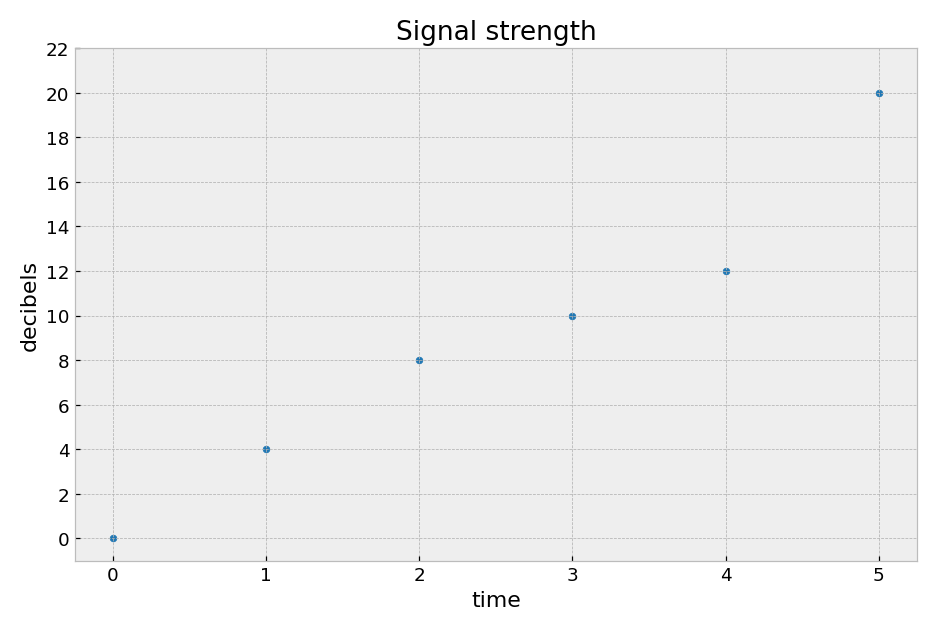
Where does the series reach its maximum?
5
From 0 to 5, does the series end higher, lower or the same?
higher
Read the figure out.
Title: Signal strength
x-axis: time, ticks 0 1 2 3 4 5
y-axis: decibels, ticks 0 2 4 6 8 10 12 14 16 18 20 22
Values:
0 4 8 10 12 20
